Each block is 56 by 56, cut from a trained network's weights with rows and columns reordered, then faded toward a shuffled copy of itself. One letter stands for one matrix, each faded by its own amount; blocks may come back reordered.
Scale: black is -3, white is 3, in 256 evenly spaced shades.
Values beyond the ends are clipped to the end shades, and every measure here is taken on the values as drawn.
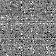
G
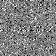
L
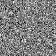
L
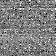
G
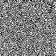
L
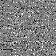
L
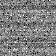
G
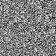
L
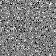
L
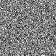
L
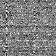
G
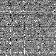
G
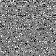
L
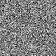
L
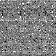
G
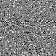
L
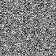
L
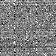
G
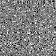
L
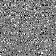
L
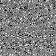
L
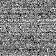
G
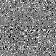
L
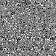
L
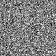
L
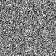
L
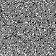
L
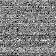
G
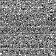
G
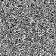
L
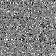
L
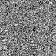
L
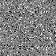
L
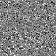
L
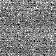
G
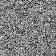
L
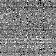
G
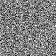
L
